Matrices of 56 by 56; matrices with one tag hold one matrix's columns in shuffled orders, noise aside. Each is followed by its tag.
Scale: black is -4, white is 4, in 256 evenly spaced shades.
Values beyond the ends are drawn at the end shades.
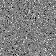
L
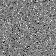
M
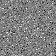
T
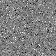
T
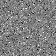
T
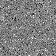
L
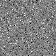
M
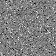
T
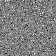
M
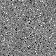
M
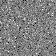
M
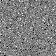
M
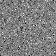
M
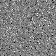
M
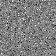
M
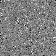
M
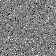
L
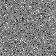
L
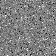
L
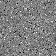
T
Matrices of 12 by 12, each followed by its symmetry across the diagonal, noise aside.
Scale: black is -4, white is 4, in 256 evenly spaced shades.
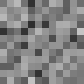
symmetric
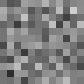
antisymmetric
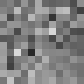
antisymmetric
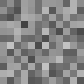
symmetric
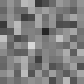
antisymmetric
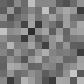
symmetric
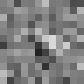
antisymmetric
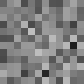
symmetric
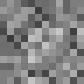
symmetric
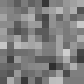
antisymmetric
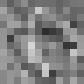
antisymmetric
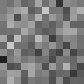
symmetric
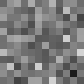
symmetric
